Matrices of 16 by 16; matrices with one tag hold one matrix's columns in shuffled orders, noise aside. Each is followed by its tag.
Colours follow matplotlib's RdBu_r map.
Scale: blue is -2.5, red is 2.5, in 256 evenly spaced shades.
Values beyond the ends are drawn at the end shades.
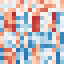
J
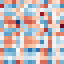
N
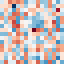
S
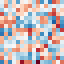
S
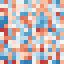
S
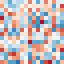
S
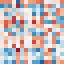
N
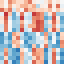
J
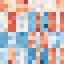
J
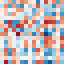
N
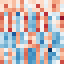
J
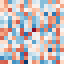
S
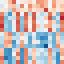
J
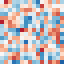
S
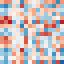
N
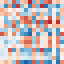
N
